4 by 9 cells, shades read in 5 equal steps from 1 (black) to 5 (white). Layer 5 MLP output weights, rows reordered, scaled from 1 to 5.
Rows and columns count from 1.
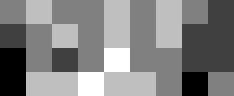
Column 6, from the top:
3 3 3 4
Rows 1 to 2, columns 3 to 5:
3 3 4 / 4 3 4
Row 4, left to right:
1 4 4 5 4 4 3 1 3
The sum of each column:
7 14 13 14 17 13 14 8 9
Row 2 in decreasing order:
4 4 4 3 3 3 2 2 2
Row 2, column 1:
2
